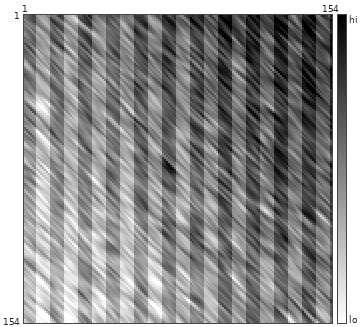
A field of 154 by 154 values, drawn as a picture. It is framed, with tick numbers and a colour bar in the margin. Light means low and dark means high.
Slope: up to the top right. Ninth with the lowest average: bottom left. Ninth with the highest average: top right. Stripes: upright, repeating 11 times. Average level on the scale: 50%.
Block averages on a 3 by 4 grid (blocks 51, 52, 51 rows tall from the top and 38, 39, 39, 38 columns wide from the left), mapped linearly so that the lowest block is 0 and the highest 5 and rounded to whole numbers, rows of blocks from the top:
2345 | 1234 | 0123
